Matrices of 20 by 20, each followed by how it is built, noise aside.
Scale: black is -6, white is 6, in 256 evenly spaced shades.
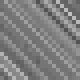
Toeplitz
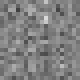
low rank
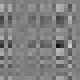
low rank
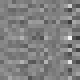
low rank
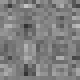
low rank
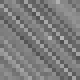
Toeplitz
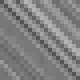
Toeplitz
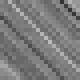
Toeplitz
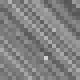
Toeplitz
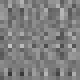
low rank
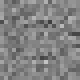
low rank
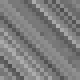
Toeplitz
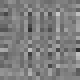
low rank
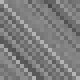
Toeplitz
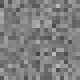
low rank
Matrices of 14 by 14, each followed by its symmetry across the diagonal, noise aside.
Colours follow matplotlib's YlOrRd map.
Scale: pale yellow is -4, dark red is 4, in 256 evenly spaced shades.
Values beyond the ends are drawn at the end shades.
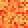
neither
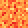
neither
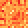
symmetric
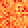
neither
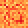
symmetric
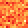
neither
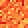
symmetric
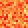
neither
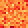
neither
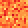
neither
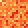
symmetric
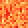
neither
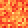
symmetric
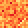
symmetric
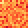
symmetric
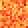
neither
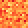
neither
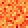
symmetric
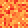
symmetric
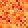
symmetric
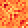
symmetric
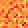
symmetric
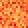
neither
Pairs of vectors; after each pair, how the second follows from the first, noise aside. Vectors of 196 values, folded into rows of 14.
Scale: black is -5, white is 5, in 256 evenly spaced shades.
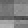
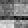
scaled up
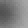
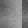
wrapped around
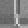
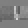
partly zeroed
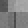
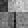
scaled up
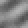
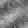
reversed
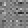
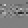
partly zeroed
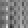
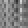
reversed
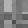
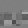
partly zeroed
